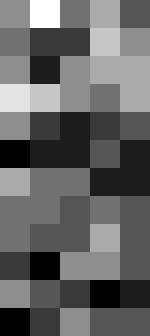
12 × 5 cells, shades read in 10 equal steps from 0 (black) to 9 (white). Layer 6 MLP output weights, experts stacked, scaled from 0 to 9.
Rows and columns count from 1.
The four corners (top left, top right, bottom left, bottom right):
5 3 0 3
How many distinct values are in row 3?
3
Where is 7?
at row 2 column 4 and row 4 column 2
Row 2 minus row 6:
4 1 1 4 4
